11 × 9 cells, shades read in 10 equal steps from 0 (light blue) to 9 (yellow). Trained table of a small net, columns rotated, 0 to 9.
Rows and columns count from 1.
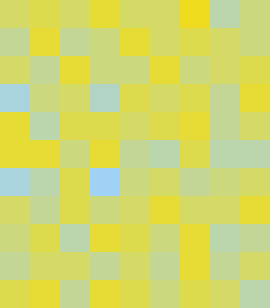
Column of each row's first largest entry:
7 2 3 9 1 1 3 6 4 7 2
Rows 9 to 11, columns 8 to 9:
3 4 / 4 6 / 6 3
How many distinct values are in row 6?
5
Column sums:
56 63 63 60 67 64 76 50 61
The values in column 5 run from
4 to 8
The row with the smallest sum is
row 7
